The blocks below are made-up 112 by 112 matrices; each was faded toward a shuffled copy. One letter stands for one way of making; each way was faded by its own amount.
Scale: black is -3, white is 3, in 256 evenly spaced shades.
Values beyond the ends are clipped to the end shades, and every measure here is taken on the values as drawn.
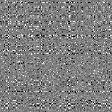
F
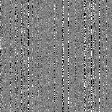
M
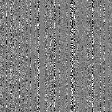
M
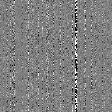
M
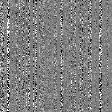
M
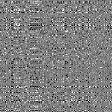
F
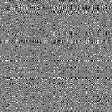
F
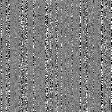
M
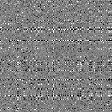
F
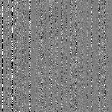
M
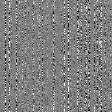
M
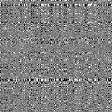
F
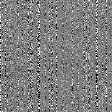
M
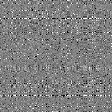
F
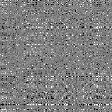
F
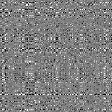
F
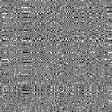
F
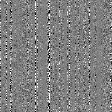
M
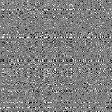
F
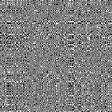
F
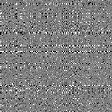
F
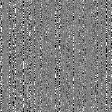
M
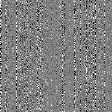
M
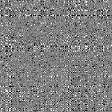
F
